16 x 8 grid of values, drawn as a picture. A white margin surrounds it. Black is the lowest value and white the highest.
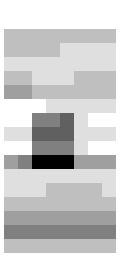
Calmest part: top right. Odd patch: lower, in the centre. Ninth with the lowest average: centre.
